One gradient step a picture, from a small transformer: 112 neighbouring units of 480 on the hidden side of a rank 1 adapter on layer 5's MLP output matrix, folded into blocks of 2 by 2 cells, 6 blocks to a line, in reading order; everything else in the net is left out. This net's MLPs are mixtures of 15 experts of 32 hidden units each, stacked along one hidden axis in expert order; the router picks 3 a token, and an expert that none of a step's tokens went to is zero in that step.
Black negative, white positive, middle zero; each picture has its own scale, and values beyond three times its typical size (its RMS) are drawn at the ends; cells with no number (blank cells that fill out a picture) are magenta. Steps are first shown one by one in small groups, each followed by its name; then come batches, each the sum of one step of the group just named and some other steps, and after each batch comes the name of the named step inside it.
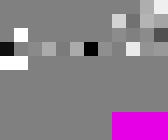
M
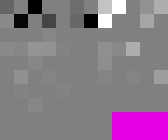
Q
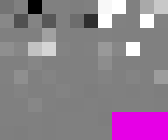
Q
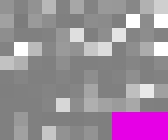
Q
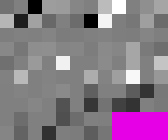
Q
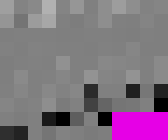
Q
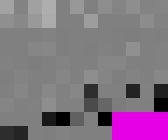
M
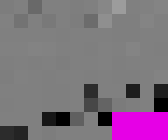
Q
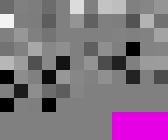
M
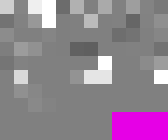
M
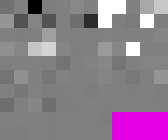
Q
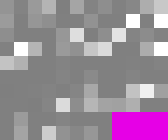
M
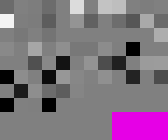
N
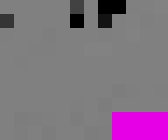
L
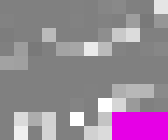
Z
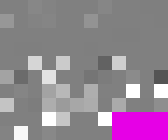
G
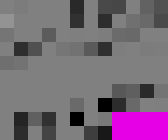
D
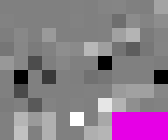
Z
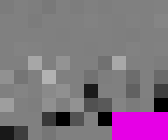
G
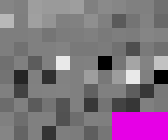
N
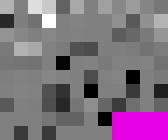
N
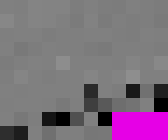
D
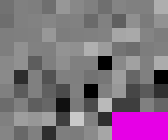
Z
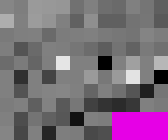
D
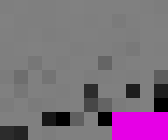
N
